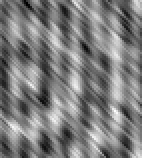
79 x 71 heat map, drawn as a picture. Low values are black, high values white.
Stripes running up and down repeat 7 times from left to right. No single row or column stands out from its neighbours. On average the colour sits 50% of the way up the scale. Concentric rings centre on the middle left.
